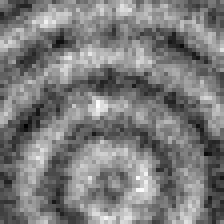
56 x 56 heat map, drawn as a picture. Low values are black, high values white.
The ninth with the highest average is the bottom middle. Overall the values sit about 50% of the way up the scale. Rings spread out from the bottom middle. The texture is blotchy.
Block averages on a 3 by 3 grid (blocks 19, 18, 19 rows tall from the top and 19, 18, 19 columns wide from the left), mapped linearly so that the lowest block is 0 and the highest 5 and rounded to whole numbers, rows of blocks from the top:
1 4 1 / 0 0 0 / 0 5 0
